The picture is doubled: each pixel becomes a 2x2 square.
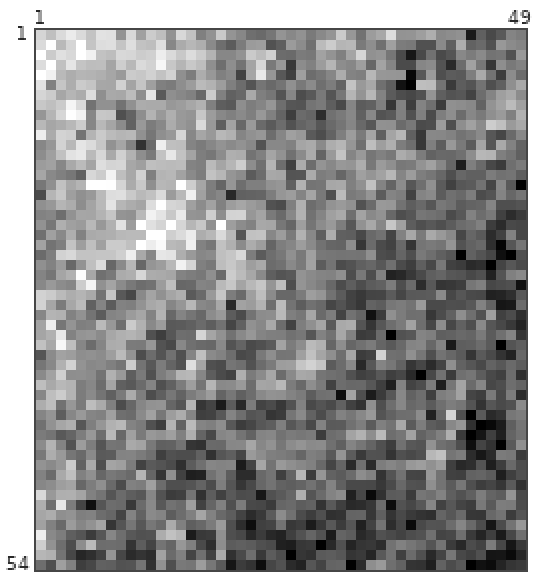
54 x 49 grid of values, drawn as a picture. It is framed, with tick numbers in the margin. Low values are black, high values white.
Average level on the scale: 50%. Ninth with the highest average: top left. Histogram: bell-shaped. Stripes: none. Slope: up to the top left.
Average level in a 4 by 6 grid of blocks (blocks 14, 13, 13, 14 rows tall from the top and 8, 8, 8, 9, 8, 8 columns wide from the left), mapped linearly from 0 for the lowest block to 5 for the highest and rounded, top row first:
5 4 3 2 2 2
4 5 3 2 1 0
3 2 2 2 1 1
2 1 1 1 1 0
